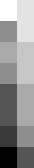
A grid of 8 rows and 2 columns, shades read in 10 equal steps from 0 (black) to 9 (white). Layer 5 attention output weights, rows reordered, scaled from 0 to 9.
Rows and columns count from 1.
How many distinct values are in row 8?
2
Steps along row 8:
up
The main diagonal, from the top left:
9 8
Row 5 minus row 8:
3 3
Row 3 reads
6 7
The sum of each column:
33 50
